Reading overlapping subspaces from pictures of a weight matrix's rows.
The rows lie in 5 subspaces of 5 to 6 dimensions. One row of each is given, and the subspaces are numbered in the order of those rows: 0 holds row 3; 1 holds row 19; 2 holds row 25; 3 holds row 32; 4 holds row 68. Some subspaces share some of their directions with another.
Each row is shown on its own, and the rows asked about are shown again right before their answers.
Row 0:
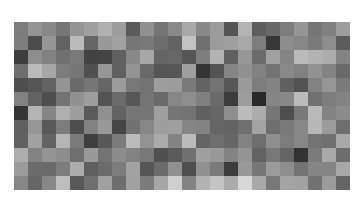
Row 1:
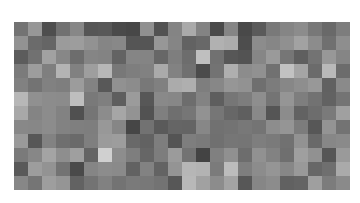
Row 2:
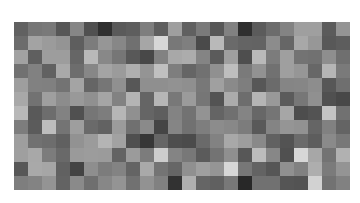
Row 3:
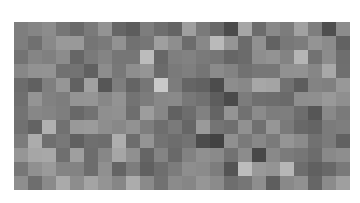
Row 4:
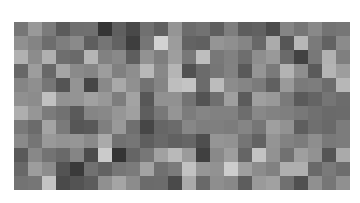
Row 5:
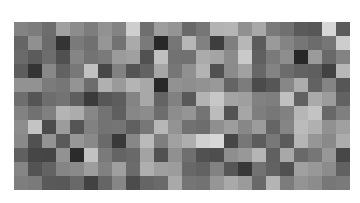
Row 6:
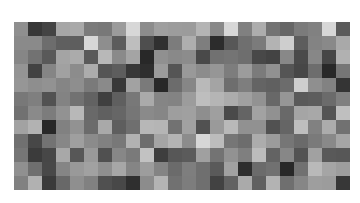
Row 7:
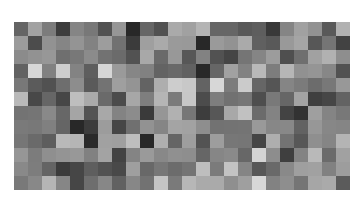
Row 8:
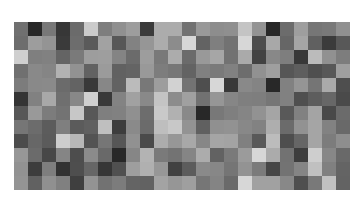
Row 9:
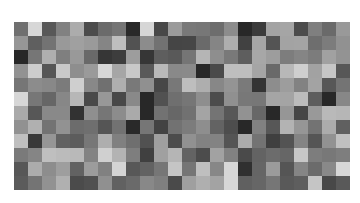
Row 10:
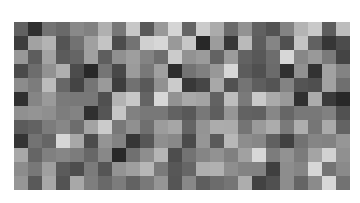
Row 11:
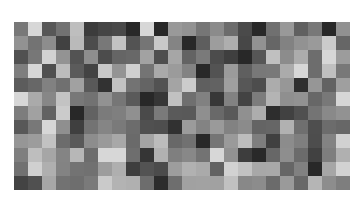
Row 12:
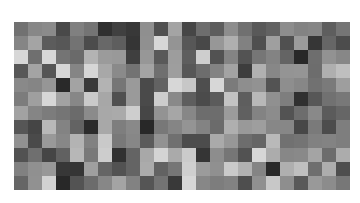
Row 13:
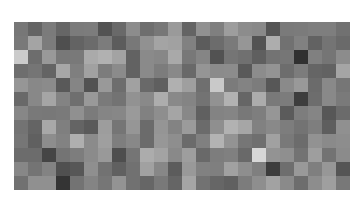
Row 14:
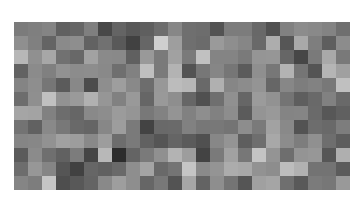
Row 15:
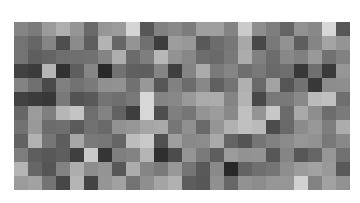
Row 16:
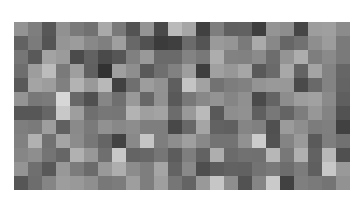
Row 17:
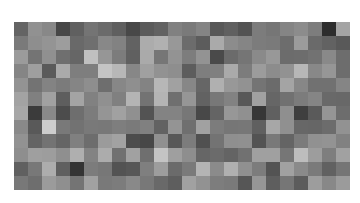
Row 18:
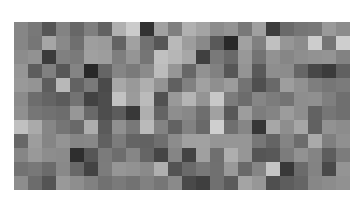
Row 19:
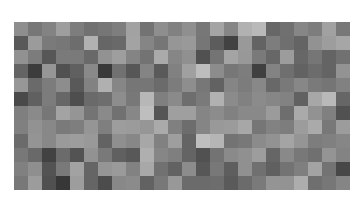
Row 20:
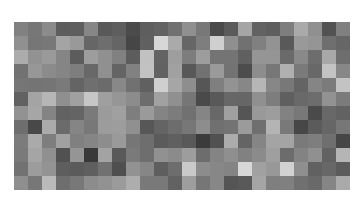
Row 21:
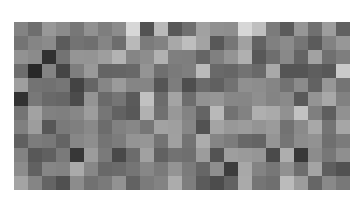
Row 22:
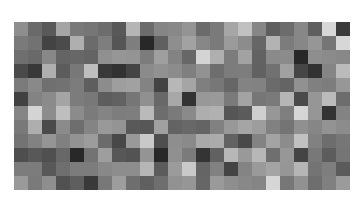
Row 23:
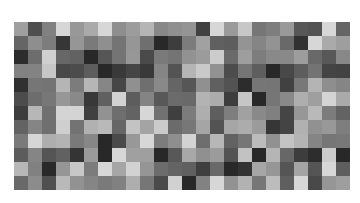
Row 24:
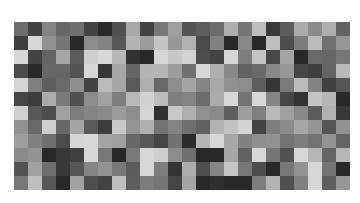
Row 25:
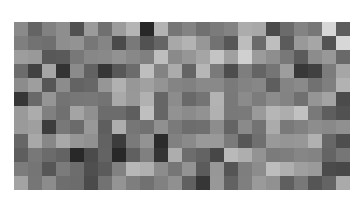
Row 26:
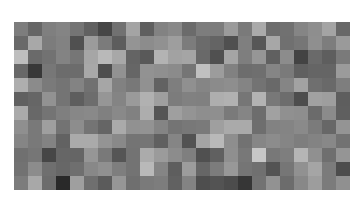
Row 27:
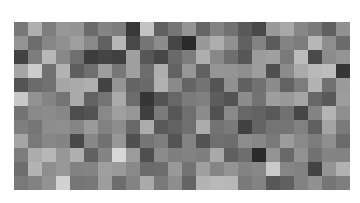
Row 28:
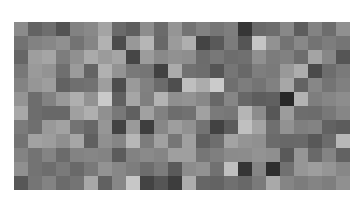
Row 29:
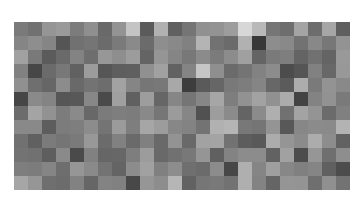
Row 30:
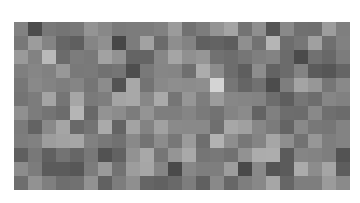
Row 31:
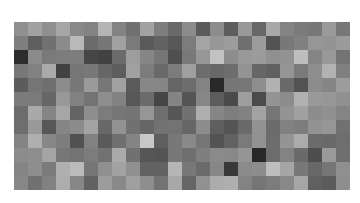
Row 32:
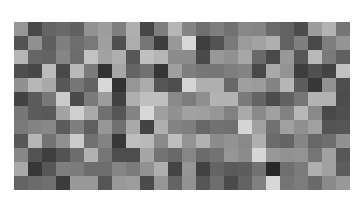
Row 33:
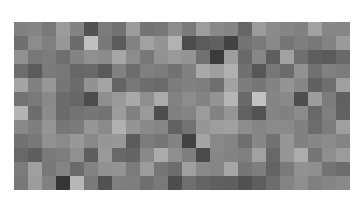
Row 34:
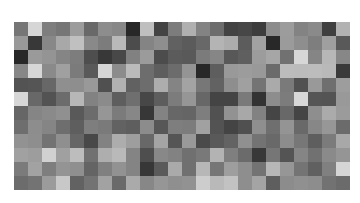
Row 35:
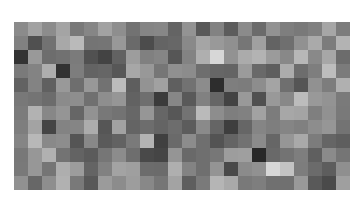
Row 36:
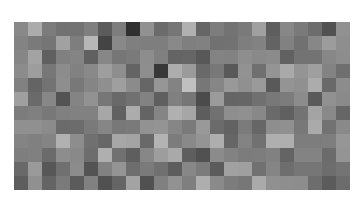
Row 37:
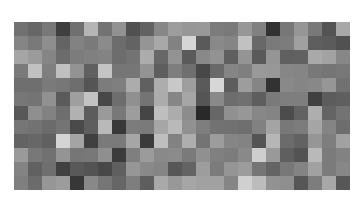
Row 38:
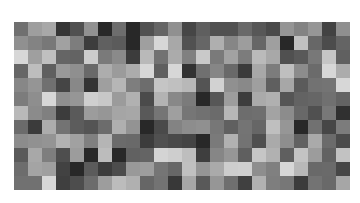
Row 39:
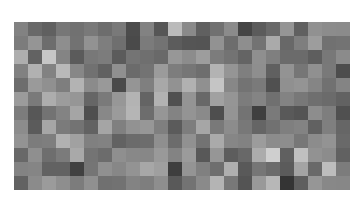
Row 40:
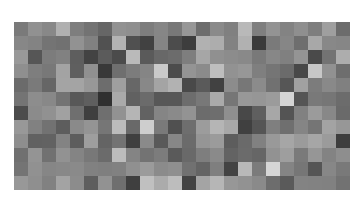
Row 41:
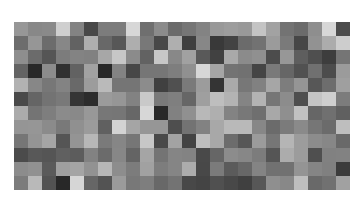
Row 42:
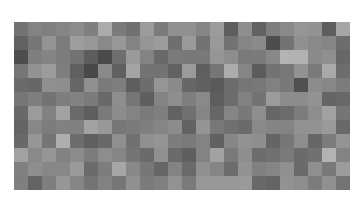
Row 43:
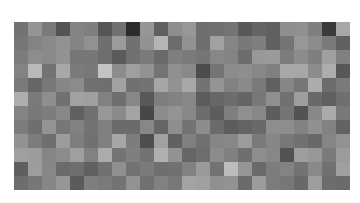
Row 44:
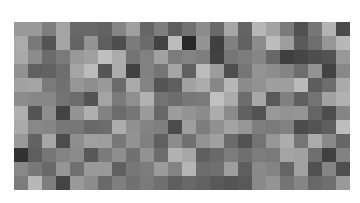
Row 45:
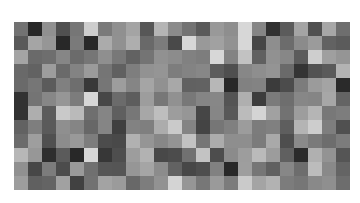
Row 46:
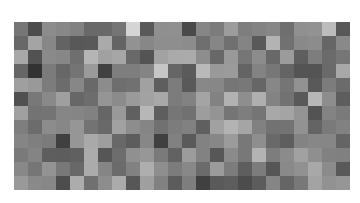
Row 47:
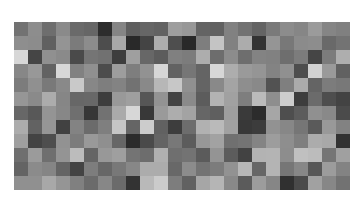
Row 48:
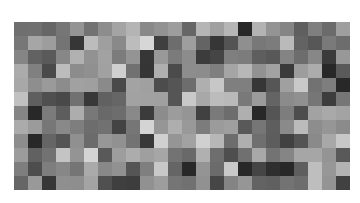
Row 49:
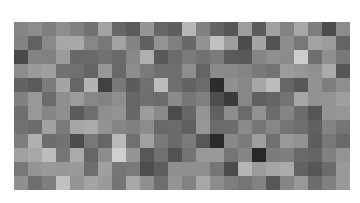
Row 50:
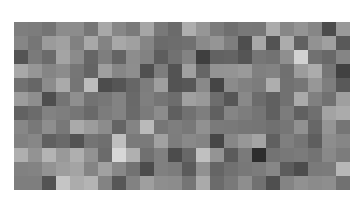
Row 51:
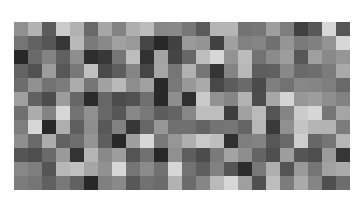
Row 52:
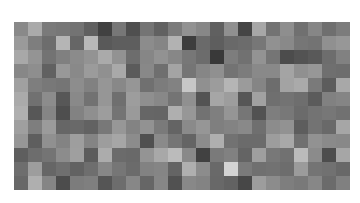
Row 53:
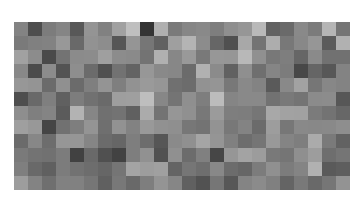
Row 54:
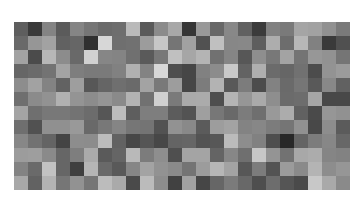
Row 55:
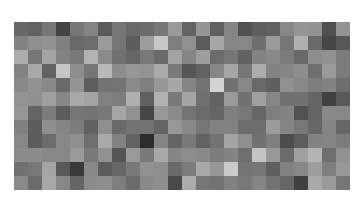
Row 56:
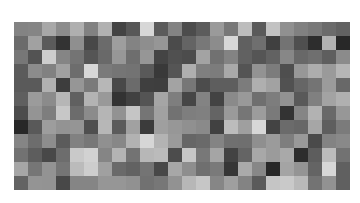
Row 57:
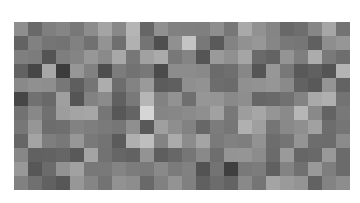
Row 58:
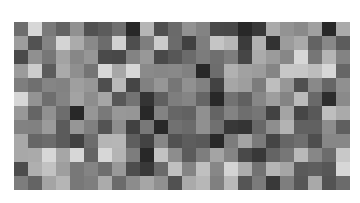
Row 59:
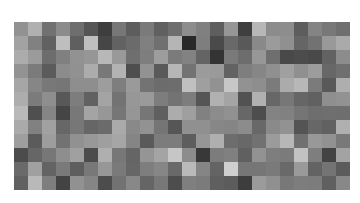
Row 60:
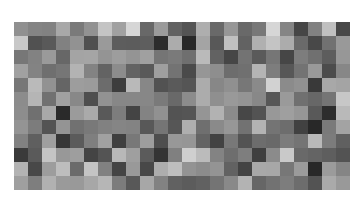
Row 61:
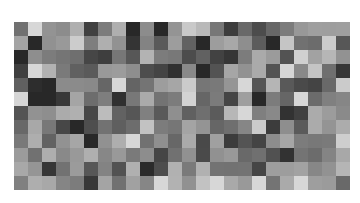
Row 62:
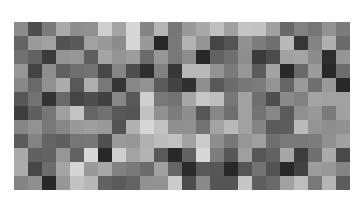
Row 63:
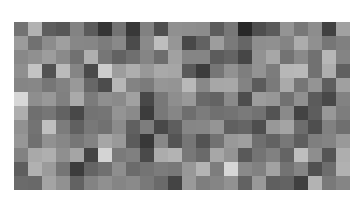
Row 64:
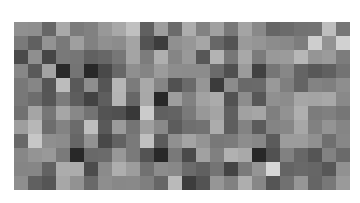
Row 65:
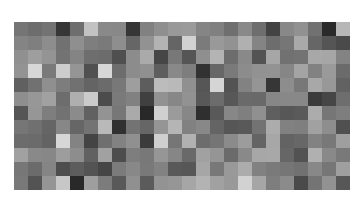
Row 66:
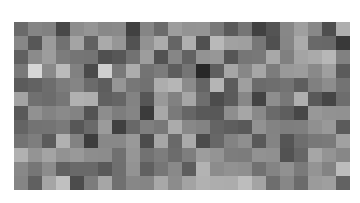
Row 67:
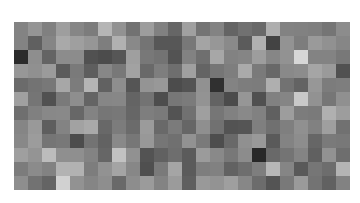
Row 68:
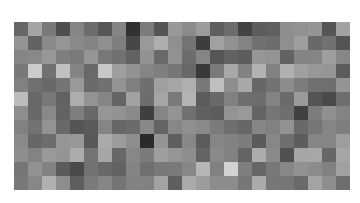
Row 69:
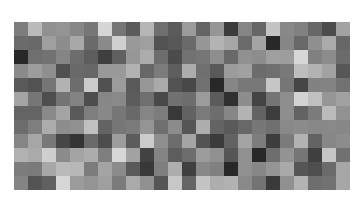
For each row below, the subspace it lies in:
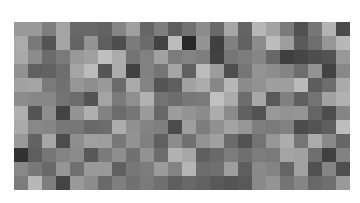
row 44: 1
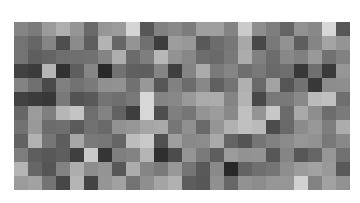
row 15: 4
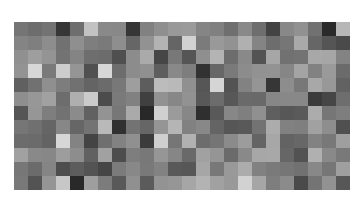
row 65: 4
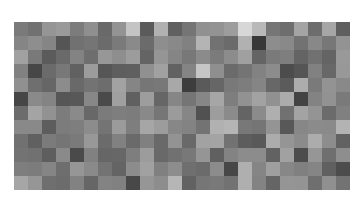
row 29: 3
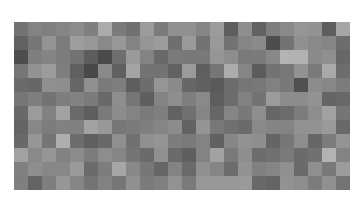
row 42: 1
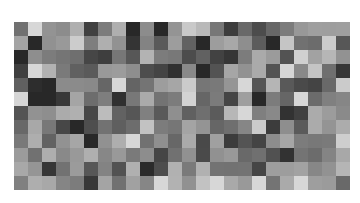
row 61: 4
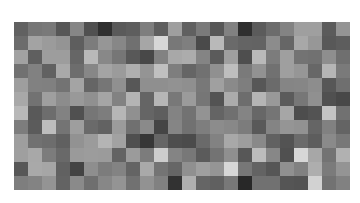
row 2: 1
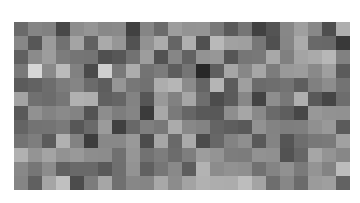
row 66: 4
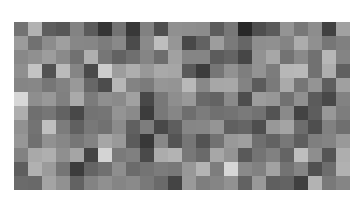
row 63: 2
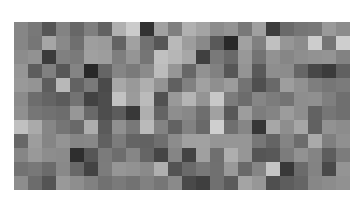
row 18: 2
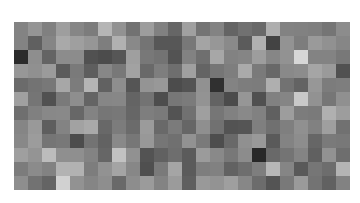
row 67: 2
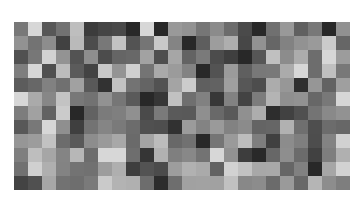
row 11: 2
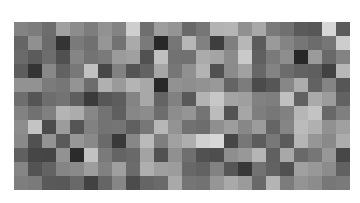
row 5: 0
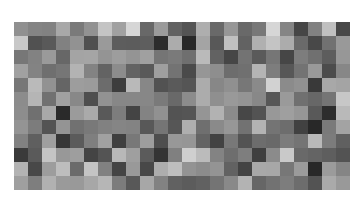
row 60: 1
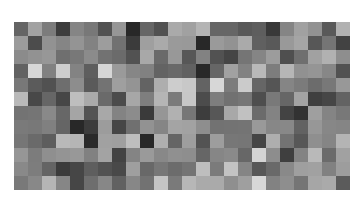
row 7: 4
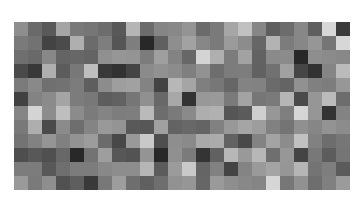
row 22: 0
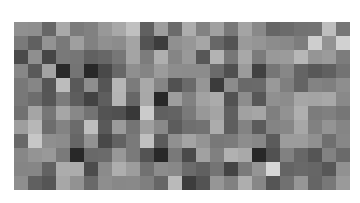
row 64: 2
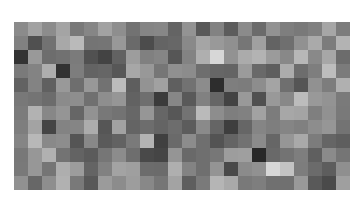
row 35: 2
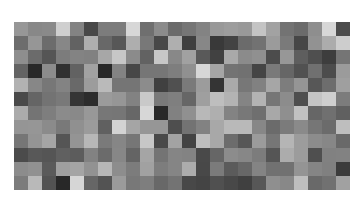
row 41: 1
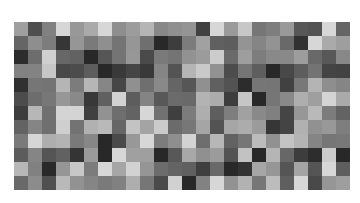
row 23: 3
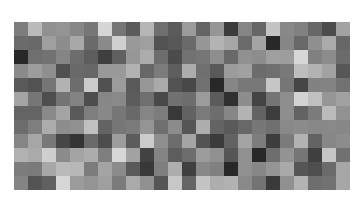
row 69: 0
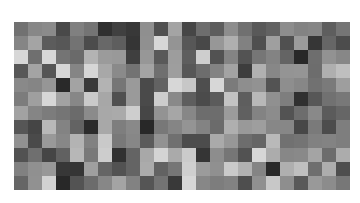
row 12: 2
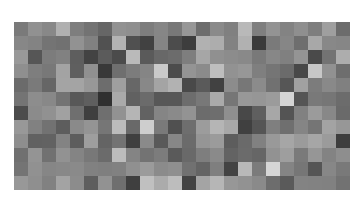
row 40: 3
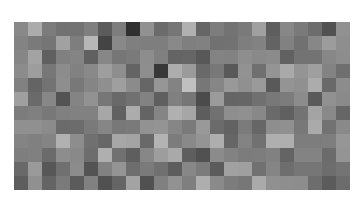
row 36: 1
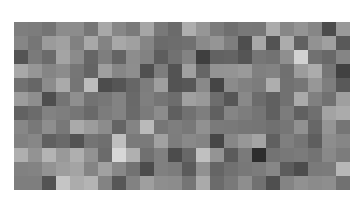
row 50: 0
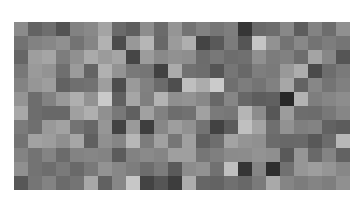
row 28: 3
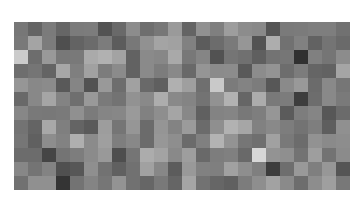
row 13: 2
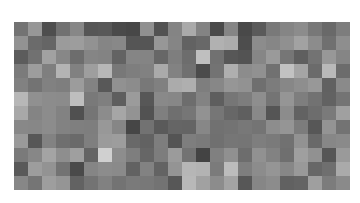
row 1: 0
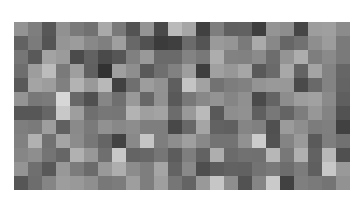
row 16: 3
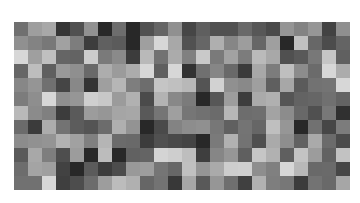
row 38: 0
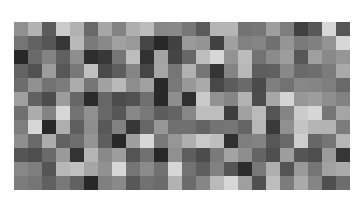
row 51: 0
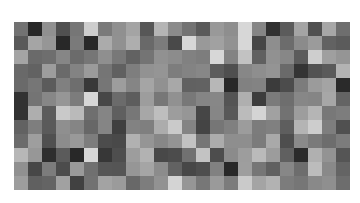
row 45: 1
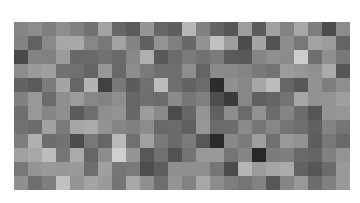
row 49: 0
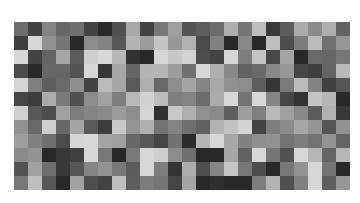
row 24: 1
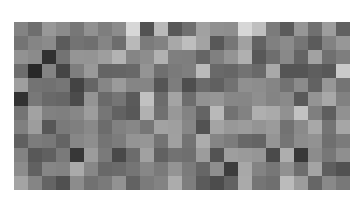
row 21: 3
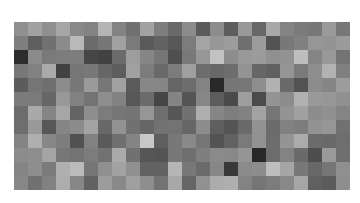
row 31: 2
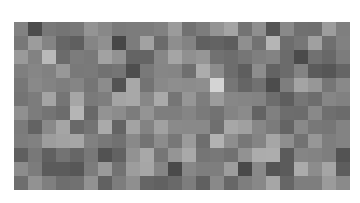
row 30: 3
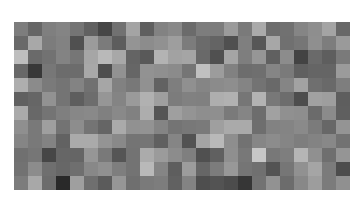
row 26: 1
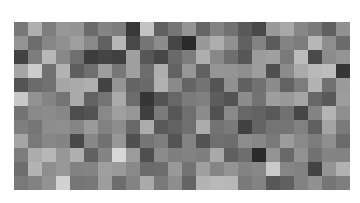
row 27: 3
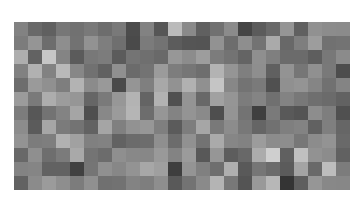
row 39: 3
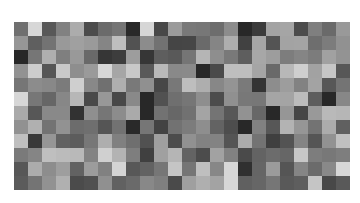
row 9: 0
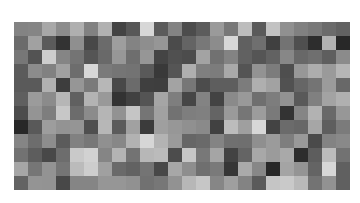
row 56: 2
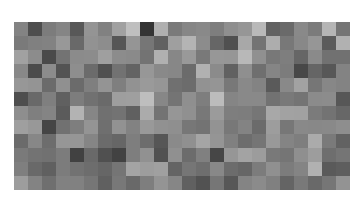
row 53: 2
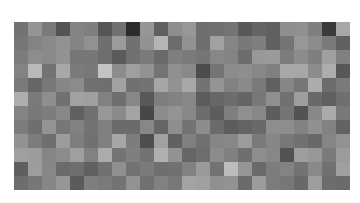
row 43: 1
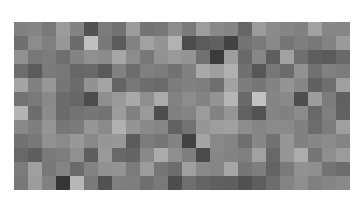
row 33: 1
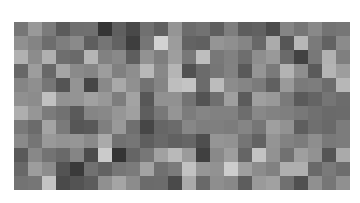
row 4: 2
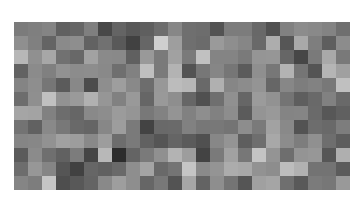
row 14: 0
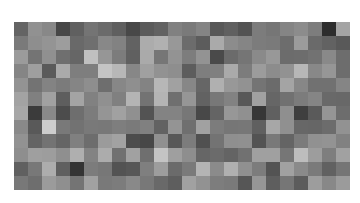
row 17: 0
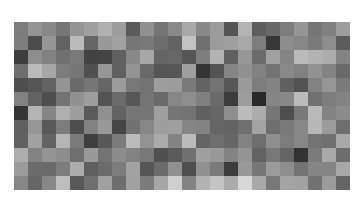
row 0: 4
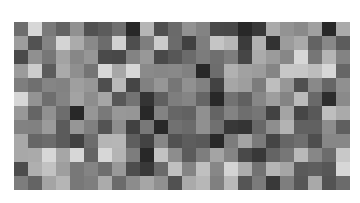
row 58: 3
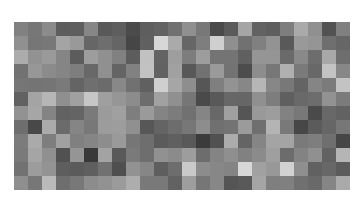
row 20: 0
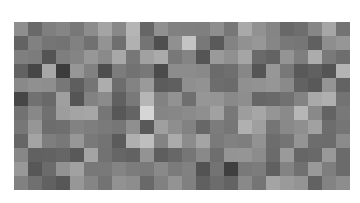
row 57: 3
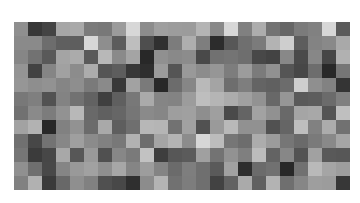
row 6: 0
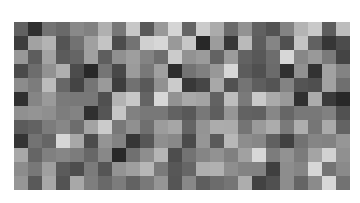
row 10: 1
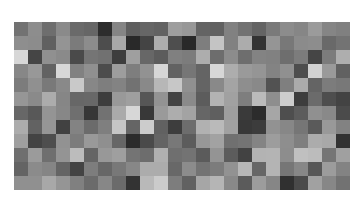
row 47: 3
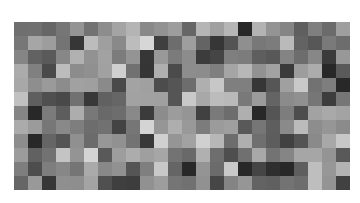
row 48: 0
